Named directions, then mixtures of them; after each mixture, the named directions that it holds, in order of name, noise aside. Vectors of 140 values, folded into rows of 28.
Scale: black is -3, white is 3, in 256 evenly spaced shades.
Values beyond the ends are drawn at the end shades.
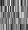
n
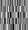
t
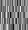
t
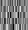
t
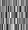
t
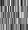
n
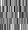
n, t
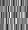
n, t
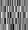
t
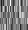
n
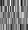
n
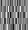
t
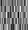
n, t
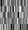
n, t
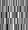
t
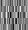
t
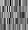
n, t
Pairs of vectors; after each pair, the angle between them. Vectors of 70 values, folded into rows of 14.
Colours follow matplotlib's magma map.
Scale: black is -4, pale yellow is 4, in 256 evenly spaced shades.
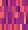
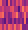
nearly parallel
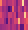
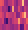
nearly parallel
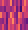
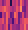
nearly opposite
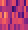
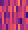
partly opposed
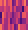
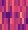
partly opposed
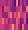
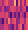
nearly opposite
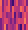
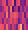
partly opposed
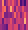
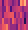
nearly opposite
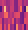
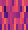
nearly opposite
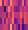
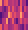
partly aligned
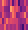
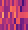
partly aligned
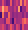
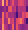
orthogonal
